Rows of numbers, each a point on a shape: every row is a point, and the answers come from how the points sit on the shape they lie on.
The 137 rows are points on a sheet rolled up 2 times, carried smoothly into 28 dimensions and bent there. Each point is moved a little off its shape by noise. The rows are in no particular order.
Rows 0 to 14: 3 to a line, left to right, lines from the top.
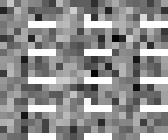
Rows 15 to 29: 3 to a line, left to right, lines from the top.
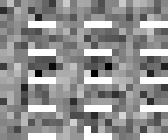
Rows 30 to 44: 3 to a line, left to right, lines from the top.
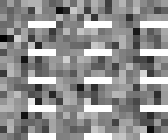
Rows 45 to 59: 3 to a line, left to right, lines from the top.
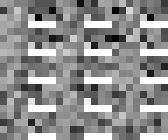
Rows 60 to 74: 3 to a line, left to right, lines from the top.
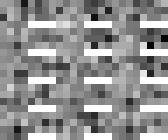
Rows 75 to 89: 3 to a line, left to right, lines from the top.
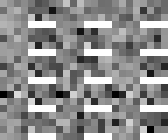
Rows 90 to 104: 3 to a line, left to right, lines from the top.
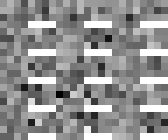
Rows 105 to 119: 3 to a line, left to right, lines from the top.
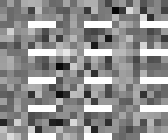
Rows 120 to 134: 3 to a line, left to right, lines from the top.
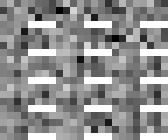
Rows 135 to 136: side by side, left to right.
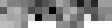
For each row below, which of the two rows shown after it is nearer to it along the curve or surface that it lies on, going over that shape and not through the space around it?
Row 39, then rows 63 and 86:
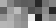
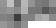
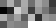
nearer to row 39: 86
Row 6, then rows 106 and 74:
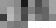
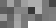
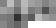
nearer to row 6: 74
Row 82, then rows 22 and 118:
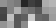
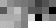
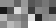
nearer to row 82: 22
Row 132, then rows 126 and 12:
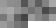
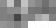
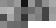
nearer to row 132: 126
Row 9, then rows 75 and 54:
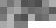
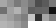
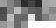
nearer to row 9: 75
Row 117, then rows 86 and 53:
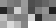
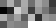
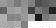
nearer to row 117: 86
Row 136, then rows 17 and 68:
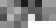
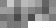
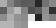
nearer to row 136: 68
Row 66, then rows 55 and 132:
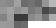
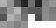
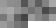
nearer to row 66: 132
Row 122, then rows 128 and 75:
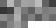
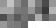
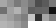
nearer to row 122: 75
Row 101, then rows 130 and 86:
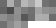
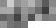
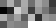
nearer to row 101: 130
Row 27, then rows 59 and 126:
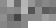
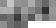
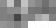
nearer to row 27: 126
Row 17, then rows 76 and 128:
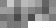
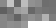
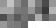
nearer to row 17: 128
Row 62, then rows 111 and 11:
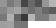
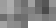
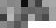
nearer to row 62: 111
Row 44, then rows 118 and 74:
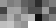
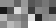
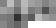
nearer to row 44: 118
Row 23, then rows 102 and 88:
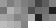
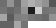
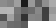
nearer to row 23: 102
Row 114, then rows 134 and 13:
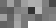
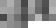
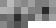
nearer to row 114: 13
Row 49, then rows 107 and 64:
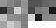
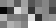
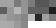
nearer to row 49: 107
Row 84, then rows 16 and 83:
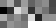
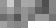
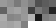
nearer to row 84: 83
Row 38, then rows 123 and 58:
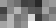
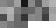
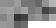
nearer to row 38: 123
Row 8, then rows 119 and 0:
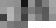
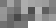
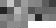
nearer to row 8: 119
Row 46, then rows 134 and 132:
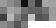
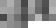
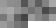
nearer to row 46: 134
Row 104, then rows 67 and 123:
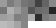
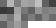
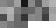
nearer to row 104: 67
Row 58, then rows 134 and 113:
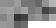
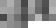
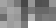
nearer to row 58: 113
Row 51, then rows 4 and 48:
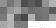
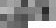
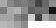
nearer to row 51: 48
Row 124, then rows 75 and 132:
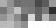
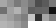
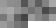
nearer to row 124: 75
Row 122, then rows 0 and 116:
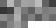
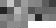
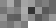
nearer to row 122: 0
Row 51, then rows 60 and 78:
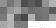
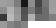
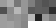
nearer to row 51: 78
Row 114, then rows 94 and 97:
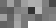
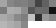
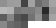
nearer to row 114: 94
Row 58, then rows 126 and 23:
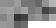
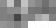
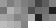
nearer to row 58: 126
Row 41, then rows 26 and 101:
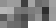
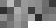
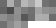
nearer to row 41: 101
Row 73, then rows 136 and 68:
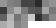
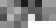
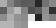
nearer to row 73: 68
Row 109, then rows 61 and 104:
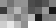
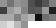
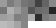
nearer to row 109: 61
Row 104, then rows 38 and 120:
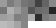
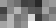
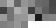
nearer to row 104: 120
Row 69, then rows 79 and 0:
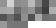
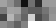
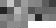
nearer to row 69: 79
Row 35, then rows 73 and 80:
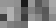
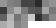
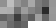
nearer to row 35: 80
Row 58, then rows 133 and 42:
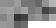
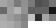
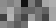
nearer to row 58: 133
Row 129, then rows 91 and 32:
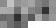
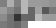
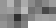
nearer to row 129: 91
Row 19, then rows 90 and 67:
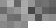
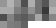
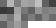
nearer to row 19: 67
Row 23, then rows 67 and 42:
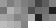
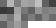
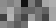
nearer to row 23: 67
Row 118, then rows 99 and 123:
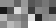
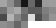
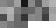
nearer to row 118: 99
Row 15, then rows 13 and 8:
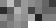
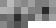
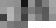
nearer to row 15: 13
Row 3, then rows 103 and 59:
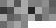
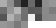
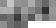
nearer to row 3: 59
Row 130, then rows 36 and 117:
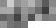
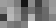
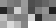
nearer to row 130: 36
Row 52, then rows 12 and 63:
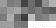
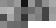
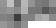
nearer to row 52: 63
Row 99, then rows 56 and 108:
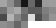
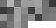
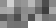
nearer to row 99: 108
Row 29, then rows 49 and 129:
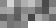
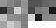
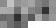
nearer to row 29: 129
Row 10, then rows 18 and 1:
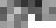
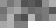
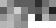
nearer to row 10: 1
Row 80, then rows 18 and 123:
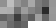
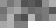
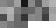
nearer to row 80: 123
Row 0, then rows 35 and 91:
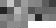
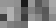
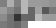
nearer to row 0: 91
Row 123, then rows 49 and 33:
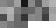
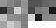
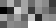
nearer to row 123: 49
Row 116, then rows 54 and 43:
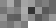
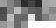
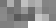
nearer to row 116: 43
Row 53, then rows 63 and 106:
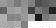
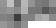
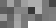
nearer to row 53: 106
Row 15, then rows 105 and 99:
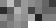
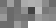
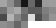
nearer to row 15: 105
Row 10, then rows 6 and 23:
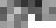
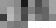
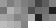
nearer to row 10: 6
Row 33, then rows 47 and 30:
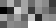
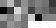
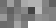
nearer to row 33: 47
